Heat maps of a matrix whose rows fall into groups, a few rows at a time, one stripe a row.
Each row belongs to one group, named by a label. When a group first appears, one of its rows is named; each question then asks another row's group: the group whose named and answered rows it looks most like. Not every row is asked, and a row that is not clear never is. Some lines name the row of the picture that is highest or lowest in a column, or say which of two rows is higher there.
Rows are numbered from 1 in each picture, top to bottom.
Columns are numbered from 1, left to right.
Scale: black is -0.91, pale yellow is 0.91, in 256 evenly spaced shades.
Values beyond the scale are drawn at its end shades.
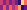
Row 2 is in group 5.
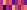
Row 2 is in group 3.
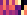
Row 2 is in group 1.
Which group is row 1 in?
5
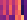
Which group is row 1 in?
5
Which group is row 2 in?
5
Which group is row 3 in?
5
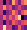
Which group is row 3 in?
3
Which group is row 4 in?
5
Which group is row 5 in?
3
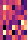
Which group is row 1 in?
5
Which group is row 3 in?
1
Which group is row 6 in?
3
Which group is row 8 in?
3
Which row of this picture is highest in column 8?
5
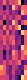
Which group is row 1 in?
5
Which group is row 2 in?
3
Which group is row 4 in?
5
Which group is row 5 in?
3
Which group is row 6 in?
5
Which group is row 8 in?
1
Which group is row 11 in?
3
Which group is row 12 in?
3
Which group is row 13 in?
5
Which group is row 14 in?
1
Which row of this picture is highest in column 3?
7
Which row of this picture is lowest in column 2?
5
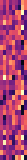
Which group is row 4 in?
5
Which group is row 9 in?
1
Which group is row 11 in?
3
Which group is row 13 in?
1
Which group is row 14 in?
1
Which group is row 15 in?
5
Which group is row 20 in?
3
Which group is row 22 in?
5
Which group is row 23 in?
1
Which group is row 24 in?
3
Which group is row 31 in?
1
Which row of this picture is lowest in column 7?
2
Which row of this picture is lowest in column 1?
21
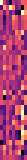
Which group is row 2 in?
1
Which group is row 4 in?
3
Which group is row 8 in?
5
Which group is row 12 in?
5
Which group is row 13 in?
5
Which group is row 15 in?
5
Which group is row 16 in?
1
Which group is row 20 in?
3
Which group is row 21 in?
1
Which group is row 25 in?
3
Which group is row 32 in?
1
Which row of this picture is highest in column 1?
1
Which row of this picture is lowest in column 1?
29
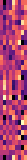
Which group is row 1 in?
3
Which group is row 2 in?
3
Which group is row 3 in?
1
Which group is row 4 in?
3
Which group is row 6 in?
3
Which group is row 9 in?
5
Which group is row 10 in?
3
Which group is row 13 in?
1
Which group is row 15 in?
5
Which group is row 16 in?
5
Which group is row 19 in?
5
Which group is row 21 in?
3
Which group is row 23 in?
1
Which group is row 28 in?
5
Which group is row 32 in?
3
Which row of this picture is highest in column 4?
20
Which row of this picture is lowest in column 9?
20
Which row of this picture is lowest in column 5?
20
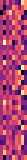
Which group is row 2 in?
3
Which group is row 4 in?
5
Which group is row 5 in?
3
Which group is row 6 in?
5
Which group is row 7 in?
3
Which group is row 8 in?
5
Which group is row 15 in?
5
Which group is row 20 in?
5
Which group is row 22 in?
5
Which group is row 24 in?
3
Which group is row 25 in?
5
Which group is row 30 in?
5
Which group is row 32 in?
3
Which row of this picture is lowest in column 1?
3
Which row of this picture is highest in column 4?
3
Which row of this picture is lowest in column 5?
9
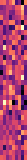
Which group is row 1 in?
1
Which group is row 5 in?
1
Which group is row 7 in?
3
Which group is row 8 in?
5
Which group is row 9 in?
3
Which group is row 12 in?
3
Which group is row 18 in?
1
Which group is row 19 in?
1
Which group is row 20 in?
5
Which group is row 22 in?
5
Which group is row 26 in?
5
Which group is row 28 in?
5
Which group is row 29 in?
1
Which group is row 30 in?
3
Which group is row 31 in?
1
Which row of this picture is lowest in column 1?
15
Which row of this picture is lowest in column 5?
21
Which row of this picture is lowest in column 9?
21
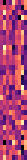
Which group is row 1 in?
3
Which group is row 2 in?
1
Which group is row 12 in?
5
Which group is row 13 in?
5
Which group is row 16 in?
5
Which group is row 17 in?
5
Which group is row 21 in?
5
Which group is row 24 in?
3
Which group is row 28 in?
1
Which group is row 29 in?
3
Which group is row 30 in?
1
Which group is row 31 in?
5
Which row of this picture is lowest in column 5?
10
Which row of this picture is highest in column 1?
20
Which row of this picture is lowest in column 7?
4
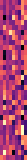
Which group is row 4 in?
3
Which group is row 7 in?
1
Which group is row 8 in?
3
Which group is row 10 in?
1
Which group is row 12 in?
3
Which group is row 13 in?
1
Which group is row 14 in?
3
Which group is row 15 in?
1
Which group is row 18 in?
1
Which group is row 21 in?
3
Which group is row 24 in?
1
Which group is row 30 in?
1
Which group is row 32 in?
1
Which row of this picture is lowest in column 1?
24
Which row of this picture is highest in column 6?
27
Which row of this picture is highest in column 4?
7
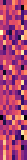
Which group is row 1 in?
3
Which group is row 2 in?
1
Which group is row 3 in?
5
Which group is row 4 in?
1
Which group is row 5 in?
5
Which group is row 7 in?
1
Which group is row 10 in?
3
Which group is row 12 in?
1
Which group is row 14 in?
1
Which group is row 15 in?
3
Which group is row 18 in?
5
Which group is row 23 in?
5
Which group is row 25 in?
3
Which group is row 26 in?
5
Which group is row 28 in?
1
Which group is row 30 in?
5
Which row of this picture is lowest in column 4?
7
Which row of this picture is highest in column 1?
7
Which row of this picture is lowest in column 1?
24
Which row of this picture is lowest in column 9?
24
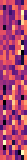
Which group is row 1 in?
1
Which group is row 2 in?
3
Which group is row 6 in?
3
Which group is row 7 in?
1
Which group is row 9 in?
5
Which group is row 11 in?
5
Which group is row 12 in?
1
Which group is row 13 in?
1
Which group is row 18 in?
3
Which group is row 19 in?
3
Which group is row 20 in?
1
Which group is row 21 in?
3
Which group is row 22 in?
3
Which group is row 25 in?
3
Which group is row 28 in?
3
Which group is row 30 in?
3
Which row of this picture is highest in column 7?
11
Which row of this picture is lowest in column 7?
31
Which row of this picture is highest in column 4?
20
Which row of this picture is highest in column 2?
29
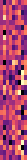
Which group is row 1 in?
3
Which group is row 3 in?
5
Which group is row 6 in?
1
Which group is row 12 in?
1
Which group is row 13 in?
3
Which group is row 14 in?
1
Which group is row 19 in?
5
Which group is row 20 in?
3
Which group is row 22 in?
5
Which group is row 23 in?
1
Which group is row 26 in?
3
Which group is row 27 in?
5
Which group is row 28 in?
3
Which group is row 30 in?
5
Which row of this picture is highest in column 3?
17
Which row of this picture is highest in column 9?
17
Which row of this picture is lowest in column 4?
29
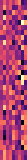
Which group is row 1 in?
5
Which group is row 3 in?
3
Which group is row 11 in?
1
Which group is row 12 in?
1
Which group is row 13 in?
5
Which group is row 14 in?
3
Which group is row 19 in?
1
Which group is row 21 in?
1
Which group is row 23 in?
3
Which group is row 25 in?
1
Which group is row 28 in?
3
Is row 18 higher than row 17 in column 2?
Yes
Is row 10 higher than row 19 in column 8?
Yes
